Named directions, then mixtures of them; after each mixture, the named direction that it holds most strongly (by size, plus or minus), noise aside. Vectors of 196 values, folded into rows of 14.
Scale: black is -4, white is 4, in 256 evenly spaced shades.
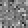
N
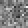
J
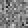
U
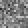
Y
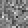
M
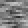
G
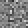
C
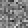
C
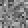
N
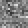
Y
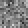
N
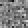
N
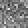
Y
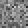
J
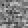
G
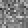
Y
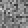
Y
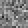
M
